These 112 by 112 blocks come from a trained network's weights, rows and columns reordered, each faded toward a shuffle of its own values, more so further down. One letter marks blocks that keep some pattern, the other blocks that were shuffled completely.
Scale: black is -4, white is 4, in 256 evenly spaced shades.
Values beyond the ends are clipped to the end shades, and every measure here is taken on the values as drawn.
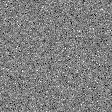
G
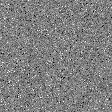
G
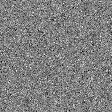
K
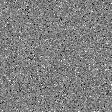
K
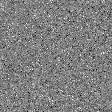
G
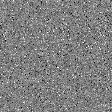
K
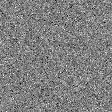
G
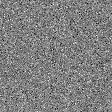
G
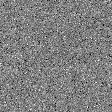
G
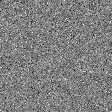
G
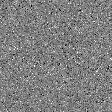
K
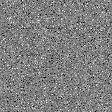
K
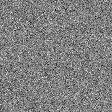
G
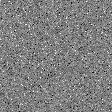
G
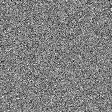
K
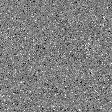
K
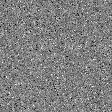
G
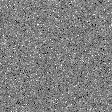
G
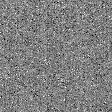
K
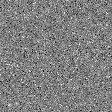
G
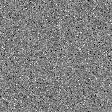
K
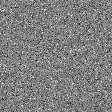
G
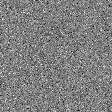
G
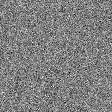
G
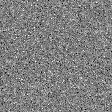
G
